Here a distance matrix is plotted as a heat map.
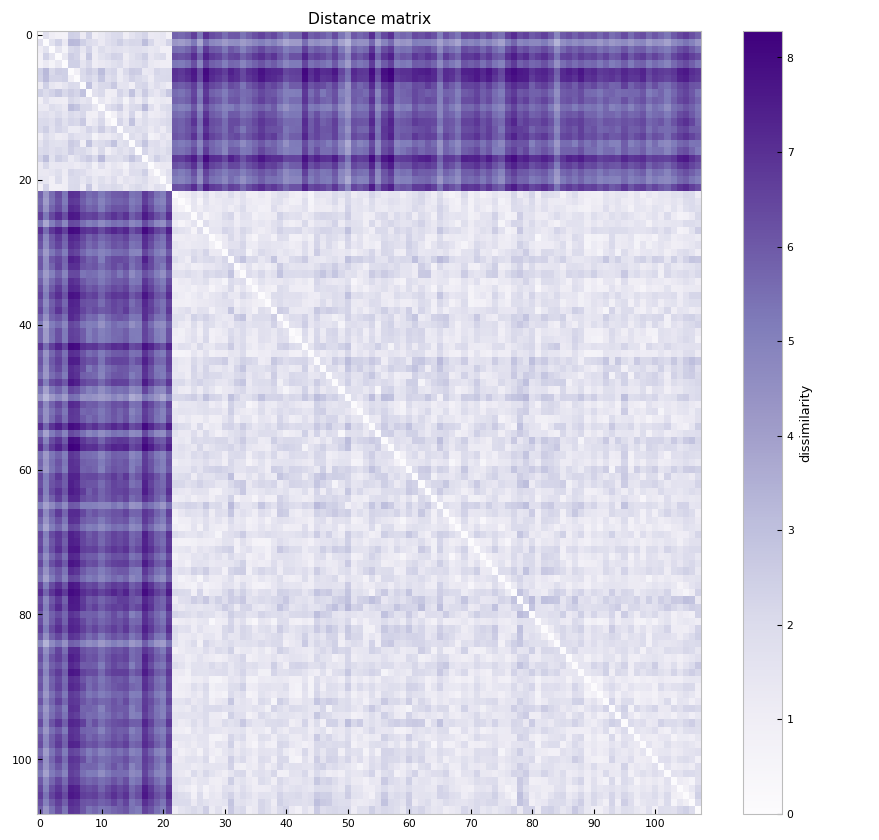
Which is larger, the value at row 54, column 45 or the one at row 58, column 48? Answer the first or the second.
the first
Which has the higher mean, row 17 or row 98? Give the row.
17
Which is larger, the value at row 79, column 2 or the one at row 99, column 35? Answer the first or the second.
the first
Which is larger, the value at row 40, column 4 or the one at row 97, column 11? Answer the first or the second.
the second
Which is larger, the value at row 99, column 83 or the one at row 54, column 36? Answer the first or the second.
the second
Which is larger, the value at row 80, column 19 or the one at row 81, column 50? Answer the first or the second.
the first
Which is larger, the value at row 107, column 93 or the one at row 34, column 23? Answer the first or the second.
the first
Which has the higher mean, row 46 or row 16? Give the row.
16
